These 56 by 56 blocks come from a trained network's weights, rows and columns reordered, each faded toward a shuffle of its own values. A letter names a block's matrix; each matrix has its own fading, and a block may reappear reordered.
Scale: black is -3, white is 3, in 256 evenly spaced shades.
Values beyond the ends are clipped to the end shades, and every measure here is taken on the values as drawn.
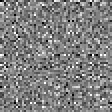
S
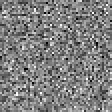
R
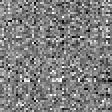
S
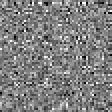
S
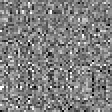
S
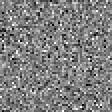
R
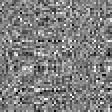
S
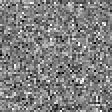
R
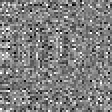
S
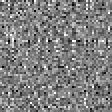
S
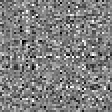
S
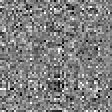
S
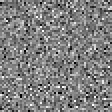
R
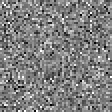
R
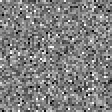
R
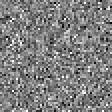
R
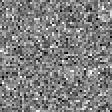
R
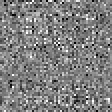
S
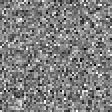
R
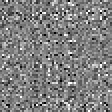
S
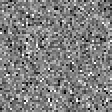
R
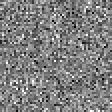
R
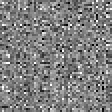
S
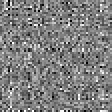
S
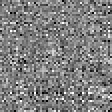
S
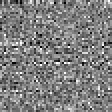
S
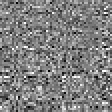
S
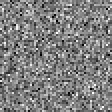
R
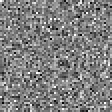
R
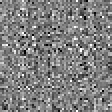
S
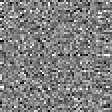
S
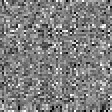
S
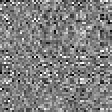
S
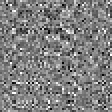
S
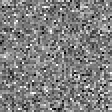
R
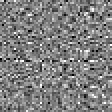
S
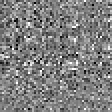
S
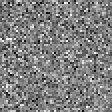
R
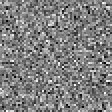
R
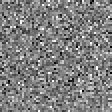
R
